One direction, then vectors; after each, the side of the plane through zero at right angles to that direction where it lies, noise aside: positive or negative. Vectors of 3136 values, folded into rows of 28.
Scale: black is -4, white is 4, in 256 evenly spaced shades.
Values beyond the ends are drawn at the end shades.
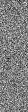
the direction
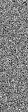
negative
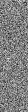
negative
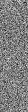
negative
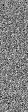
negative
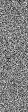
positive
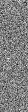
negative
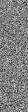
negative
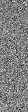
positive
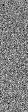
negative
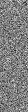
negative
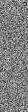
negative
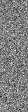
positive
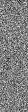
positive
